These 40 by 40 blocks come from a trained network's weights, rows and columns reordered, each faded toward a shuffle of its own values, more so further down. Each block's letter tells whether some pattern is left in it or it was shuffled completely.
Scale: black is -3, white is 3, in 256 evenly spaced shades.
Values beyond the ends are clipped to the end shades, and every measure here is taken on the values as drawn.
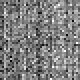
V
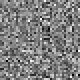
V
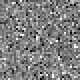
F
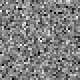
F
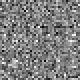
V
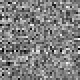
V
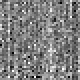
V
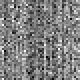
V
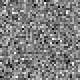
F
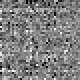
V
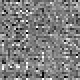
V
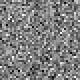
F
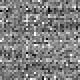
V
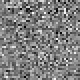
V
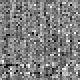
V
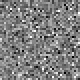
F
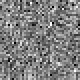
V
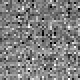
V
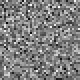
F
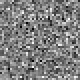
V
